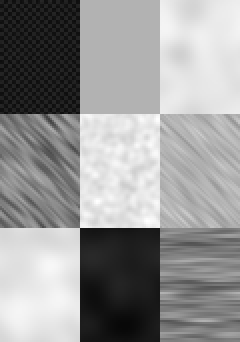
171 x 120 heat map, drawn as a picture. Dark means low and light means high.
It is made of 3 by 3 panels. Panel 1,1: very low, checkered, faint in contrast. Panel 1,2: high, flat. Panel 1,3: very high, smooth, faint in contrast. Panel 2,1: middling, slanting down to the right. Panel 2,2: very high, blotchy, faint in contrast. Panel 2,3: high, slanting down to the right, faint in contrast. Panel 3,1: very high, smooth, faint in contrast. Panel 3,2: very low, smooth, faint in contrast. Panel 3,3: middling, streaked across.
